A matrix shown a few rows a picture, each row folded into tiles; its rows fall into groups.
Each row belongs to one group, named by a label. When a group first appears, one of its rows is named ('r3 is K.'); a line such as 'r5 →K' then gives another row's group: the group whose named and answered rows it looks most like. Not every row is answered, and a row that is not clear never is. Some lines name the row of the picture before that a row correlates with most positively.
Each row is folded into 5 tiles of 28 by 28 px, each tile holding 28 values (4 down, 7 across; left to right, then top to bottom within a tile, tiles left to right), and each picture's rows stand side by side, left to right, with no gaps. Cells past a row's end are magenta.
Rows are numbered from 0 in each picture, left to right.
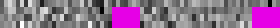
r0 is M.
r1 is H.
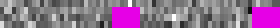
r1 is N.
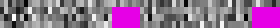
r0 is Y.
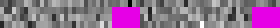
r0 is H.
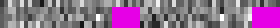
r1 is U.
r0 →M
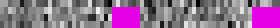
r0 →N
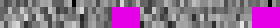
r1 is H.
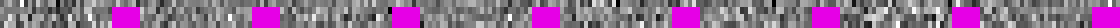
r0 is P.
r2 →N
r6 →N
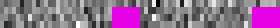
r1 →Y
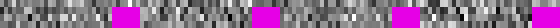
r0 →Y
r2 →Y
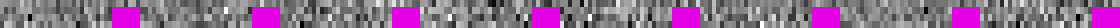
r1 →P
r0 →P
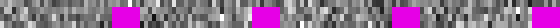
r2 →M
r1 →U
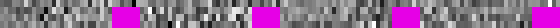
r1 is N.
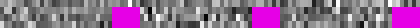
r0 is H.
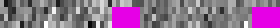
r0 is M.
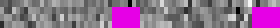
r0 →H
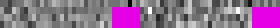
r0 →H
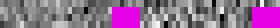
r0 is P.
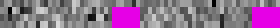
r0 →N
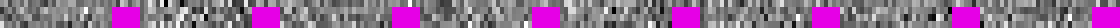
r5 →M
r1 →M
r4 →M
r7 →P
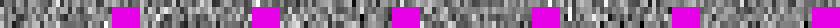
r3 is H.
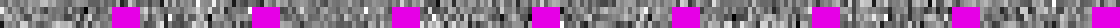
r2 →P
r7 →U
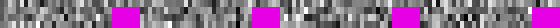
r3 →Y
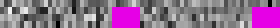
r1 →H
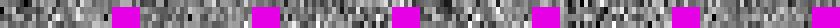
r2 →M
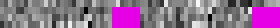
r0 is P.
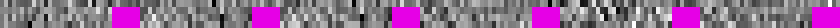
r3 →H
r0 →N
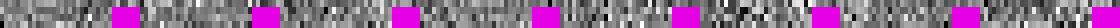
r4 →N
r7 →M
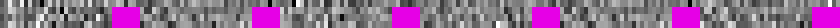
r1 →H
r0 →M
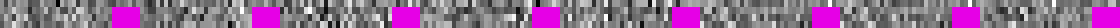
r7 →U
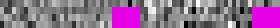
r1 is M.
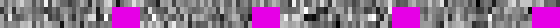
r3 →P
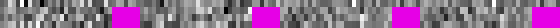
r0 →M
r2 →U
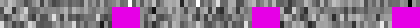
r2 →H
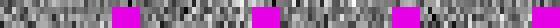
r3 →U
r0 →H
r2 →Y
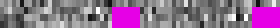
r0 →N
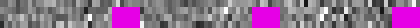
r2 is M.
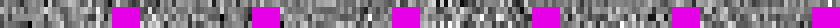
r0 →N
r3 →M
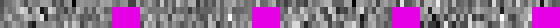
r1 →P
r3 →U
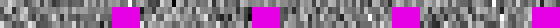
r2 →P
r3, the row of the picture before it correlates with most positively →3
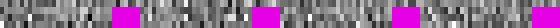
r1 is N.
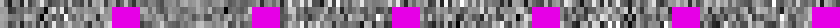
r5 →U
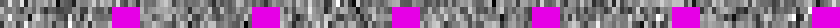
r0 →P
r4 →M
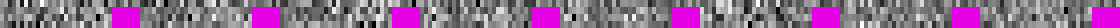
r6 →M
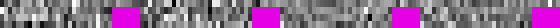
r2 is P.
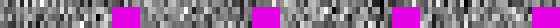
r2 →M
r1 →M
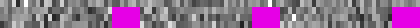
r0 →Y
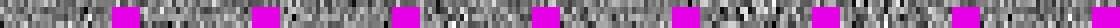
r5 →U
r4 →H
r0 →P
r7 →P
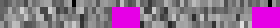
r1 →H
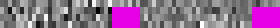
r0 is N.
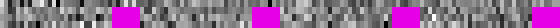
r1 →H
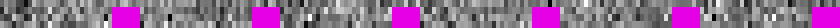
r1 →P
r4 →Y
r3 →H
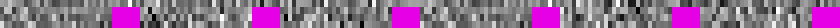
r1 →U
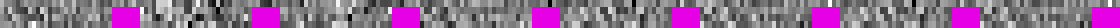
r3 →H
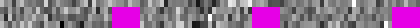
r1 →P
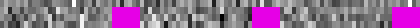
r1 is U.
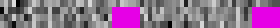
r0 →Y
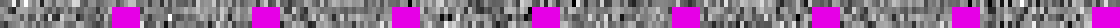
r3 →P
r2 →H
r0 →Y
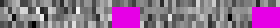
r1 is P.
